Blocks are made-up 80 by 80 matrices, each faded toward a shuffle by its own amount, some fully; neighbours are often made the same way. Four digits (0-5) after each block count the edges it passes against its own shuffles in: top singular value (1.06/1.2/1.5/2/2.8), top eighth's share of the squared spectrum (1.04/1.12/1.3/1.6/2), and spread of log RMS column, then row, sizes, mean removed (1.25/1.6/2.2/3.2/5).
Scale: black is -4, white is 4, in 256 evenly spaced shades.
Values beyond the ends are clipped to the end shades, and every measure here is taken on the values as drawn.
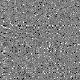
4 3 1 2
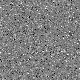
0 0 0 0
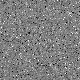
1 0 0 0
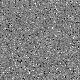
1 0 0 0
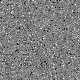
2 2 0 0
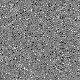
3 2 1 1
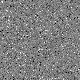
0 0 0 0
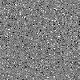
3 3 1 1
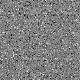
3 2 1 0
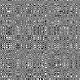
5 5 4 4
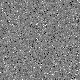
2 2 0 0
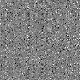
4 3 2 1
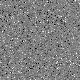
0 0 0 0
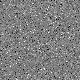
0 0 0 0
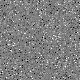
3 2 1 0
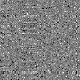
4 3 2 2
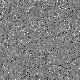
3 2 0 0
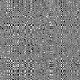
5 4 3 3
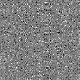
4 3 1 1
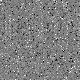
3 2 0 0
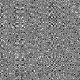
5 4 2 2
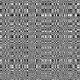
5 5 4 4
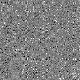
4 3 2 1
